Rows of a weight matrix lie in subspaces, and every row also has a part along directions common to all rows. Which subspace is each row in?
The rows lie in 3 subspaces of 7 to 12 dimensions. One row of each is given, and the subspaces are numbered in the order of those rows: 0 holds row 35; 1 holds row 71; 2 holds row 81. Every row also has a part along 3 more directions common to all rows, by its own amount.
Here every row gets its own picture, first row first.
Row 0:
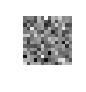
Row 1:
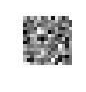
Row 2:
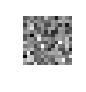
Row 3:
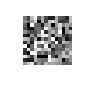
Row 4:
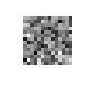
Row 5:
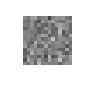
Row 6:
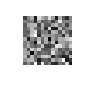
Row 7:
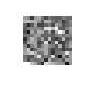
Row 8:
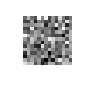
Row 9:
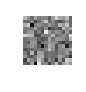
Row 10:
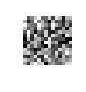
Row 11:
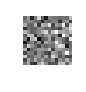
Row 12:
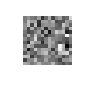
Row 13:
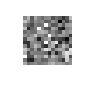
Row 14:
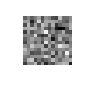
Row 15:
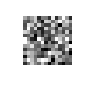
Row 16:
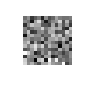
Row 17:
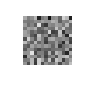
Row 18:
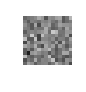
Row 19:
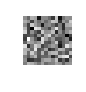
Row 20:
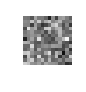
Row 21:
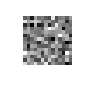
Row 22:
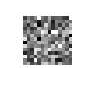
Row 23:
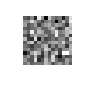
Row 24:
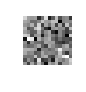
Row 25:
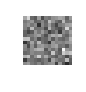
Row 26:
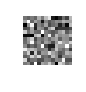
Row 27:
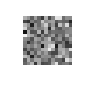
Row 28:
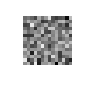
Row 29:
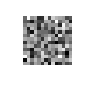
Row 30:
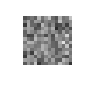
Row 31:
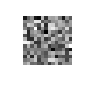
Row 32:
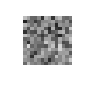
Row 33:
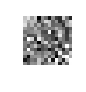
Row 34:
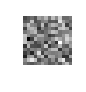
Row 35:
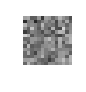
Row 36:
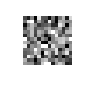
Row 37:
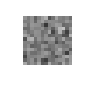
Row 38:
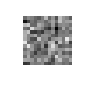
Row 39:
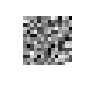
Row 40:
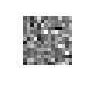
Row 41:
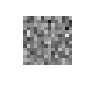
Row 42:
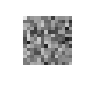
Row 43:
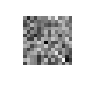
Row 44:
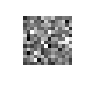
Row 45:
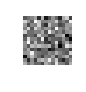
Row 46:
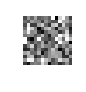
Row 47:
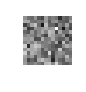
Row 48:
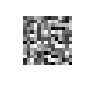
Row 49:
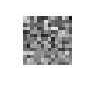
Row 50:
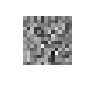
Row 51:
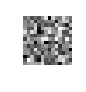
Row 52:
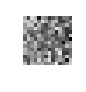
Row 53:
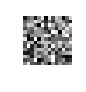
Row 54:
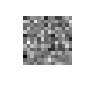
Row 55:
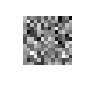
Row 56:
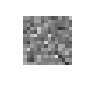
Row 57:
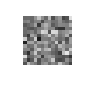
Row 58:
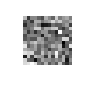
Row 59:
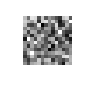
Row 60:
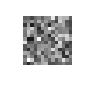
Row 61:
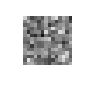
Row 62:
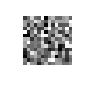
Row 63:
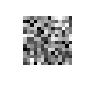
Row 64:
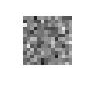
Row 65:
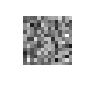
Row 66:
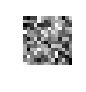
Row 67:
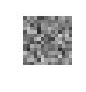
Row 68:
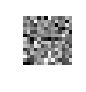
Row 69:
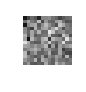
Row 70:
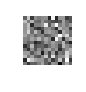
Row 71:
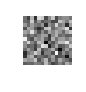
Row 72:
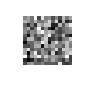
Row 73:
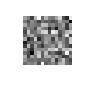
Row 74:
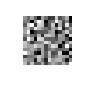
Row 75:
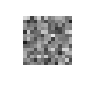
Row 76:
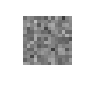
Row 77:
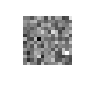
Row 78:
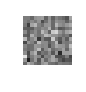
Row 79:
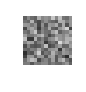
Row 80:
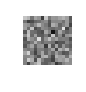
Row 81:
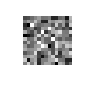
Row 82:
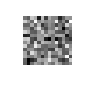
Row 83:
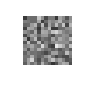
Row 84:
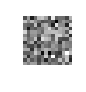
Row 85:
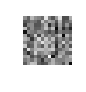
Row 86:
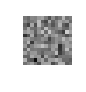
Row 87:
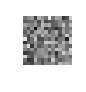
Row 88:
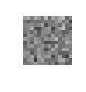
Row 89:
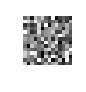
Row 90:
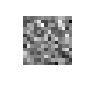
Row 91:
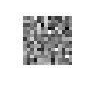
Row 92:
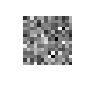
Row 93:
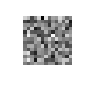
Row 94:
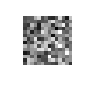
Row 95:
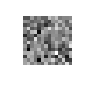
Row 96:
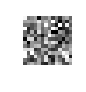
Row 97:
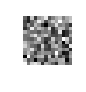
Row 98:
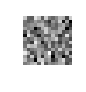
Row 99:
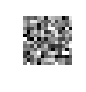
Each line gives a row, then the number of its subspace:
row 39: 0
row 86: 1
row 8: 0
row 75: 1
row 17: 2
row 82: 0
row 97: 0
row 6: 2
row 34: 1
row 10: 1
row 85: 2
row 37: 0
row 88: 1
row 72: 1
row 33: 0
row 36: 1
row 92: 2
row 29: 1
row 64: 0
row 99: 1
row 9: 2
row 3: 2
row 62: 1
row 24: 0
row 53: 1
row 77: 1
